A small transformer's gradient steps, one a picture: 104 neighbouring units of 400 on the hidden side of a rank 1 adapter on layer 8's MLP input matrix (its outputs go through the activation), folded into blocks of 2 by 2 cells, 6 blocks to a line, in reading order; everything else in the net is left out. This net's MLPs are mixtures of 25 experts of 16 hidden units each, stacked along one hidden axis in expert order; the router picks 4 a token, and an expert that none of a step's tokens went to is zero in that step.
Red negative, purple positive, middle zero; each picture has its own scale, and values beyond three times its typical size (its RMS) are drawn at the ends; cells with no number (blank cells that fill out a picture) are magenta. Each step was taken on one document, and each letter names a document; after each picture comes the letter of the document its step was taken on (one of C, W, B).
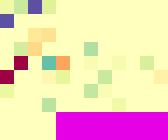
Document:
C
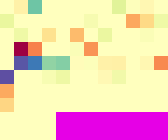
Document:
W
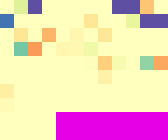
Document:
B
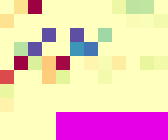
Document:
W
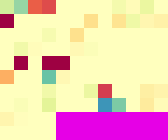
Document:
C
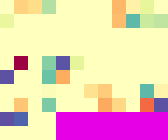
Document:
C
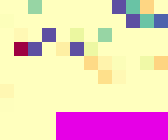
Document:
B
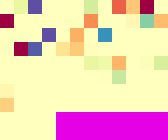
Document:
B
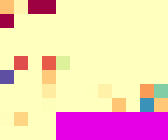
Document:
C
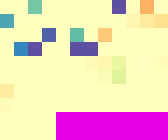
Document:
B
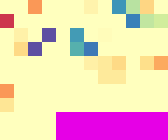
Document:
B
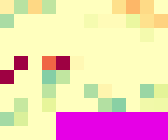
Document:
C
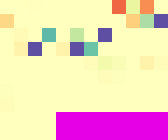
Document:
B
